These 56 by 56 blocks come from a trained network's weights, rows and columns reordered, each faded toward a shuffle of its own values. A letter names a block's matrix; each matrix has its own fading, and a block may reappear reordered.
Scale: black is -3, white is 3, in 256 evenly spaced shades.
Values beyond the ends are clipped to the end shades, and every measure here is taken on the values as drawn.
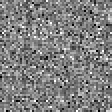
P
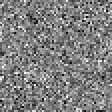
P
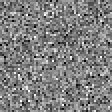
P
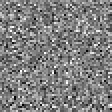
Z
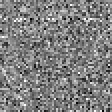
Z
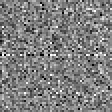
Z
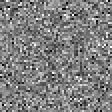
P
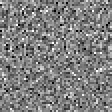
P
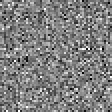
Z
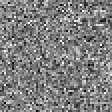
Z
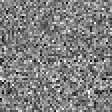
Z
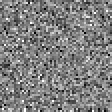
P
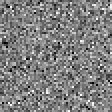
P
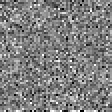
Z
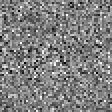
Z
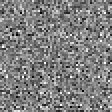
Z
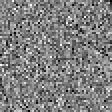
P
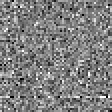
Z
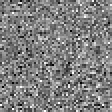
P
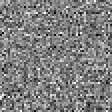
Z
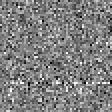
Z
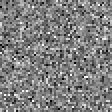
P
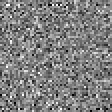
Z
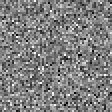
P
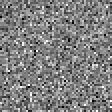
P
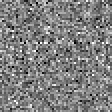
Z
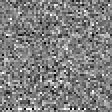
Z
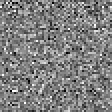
Z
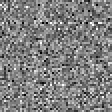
Z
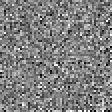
Z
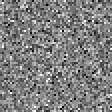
P
